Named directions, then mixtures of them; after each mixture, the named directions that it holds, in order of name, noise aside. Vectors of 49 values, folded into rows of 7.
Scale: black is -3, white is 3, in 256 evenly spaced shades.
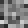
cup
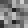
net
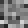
cup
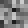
net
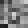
cup, net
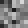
cup, net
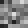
cup, net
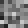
cup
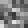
net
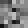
cup, net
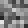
cup, net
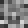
cup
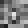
cup, net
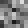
net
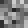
net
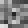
cup, net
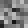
net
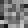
cup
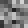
net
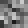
net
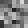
net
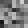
net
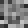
cup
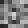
cup, net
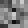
cup, net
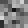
net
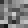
cup, net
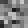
net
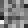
cup, net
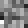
cup, net
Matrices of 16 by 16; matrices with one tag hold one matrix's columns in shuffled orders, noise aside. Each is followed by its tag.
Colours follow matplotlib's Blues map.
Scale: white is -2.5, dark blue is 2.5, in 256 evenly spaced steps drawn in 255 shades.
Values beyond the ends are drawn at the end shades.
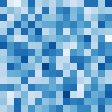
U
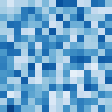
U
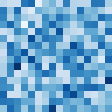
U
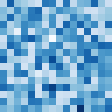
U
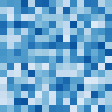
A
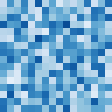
U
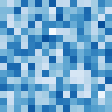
U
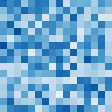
A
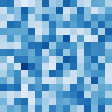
U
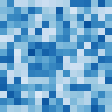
U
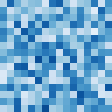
U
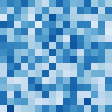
A
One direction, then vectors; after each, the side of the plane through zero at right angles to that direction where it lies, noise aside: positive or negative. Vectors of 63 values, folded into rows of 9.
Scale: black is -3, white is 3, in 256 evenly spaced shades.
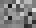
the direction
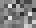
negative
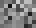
positive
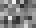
negative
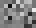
positive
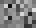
positive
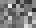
negative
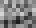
positive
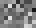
negative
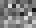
negative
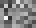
positive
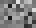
positive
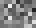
negative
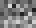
negative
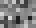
negative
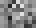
positive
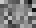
negative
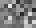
negative
